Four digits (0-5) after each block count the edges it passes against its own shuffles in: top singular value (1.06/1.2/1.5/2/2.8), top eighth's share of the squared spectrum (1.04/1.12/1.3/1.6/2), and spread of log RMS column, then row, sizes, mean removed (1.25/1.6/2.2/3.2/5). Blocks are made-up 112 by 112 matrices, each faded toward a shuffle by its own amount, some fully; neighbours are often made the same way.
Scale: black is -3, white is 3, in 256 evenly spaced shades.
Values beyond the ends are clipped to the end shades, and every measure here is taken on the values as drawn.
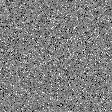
1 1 0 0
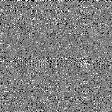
4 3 1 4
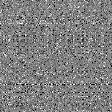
4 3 1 3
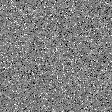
2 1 0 0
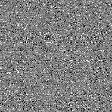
4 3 1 2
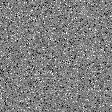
0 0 0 0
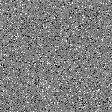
3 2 0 1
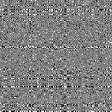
5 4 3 4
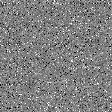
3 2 0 1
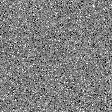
0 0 1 0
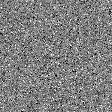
0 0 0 0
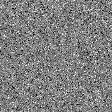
0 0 1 0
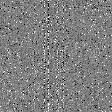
4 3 2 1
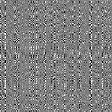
5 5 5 3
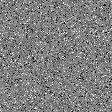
1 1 0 0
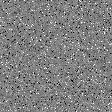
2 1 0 0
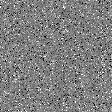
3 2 1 0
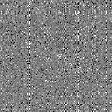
4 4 3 2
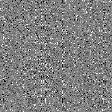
4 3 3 1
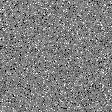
1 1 0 0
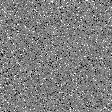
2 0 0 0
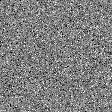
0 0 0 0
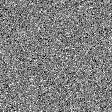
0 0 0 0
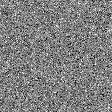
0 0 0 0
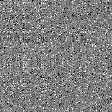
4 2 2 1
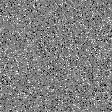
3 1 0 0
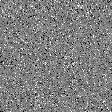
3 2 0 0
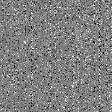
1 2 3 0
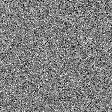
2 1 0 0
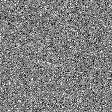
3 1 0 0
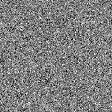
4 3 1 1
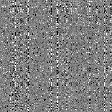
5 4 3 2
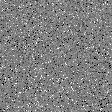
1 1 0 0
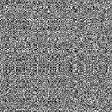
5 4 3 3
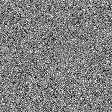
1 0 0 0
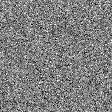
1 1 0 0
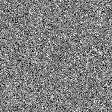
2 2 0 0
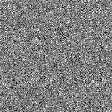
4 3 2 2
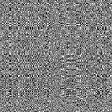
5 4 3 3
